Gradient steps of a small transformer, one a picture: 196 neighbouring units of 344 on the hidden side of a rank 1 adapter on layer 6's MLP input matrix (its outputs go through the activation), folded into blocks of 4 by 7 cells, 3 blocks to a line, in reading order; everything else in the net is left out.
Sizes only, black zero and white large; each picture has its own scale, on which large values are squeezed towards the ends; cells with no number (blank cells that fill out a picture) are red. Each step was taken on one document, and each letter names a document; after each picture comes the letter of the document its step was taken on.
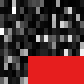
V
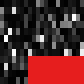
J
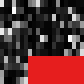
V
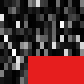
J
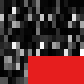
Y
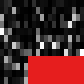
Y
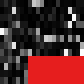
V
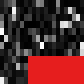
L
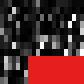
Y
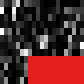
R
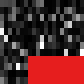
L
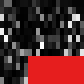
Y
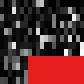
V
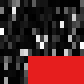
R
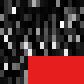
J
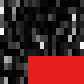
R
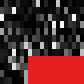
J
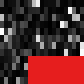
V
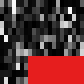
L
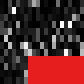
J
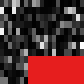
R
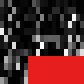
Y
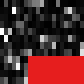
V
